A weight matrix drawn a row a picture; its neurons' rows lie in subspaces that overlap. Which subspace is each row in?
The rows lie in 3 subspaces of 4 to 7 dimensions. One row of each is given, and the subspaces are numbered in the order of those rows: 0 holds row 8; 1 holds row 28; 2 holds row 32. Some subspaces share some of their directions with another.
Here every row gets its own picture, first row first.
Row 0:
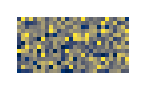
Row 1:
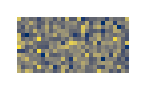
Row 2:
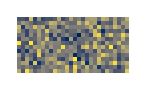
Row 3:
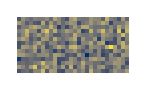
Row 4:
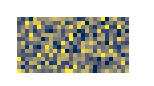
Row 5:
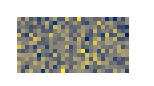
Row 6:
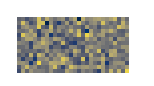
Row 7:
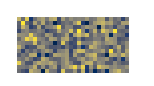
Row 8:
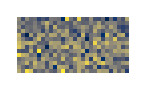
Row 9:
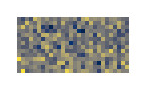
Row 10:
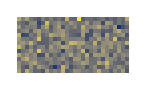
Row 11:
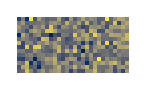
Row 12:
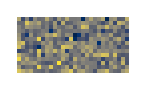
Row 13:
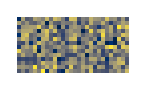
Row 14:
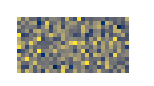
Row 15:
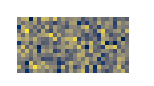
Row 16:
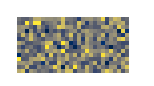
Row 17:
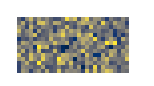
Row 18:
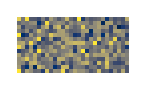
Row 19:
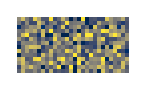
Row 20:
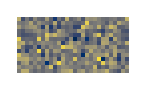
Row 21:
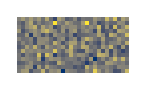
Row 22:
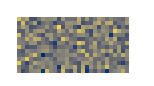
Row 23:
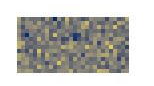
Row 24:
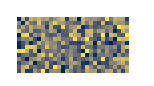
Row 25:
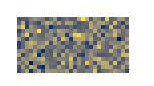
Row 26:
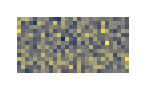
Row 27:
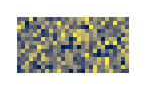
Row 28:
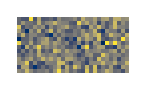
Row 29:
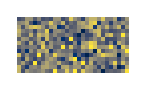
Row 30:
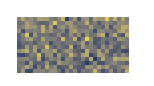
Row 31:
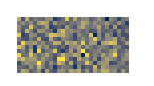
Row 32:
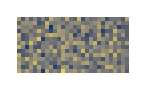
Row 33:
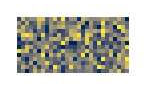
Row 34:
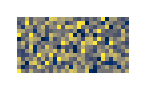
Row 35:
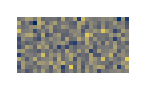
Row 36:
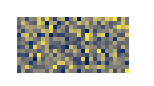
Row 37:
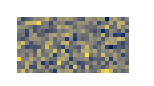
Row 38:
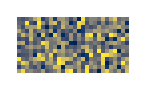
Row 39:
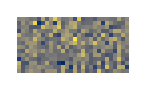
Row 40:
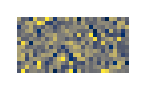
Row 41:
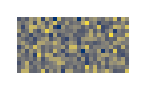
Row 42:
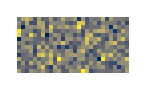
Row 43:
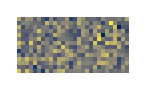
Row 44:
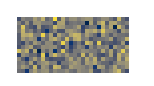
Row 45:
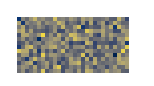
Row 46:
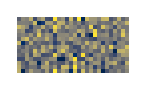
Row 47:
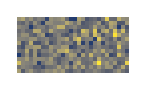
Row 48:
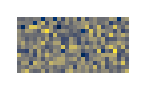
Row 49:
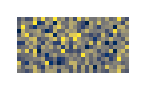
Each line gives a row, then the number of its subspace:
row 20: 2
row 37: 1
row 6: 0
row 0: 2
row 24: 0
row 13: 1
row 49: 2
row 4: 2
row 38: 1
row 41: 0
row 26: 2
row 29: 1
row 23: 2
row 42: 2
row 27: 1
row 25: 2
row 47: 1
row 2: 1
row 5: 0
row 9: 2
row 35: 2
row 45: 0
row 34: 2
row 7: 0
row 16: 1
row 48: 1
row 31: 1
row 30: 0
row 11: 1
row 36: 0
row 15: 1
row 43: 1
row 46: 1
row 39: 2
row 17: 1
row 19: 1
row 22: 0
